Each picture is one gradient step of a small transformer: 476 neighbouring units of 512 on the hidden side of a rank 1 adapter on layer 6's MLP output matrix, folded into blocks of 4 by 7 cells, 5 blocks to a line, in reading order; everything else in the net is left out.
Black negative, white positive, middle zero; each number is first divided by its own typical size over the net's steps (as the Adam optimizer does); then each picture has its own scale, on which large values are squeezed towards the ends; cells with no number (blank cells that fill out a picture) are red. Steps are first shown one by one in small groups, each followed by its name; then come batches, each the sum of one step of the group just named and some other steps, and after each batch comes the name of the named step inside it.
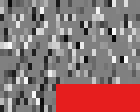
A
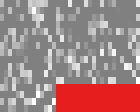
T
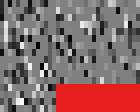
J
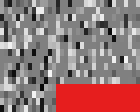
A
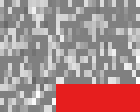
T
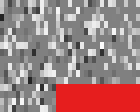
A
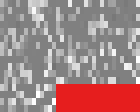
T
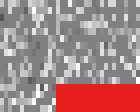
T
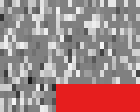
A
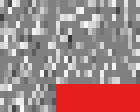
J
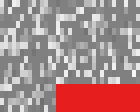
A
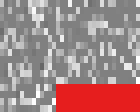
T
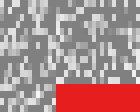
T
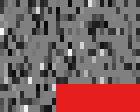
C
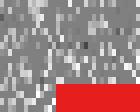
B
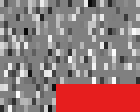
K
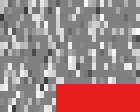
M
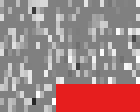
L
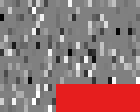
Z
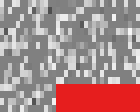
L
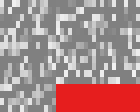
B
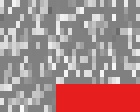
Z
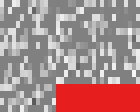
L
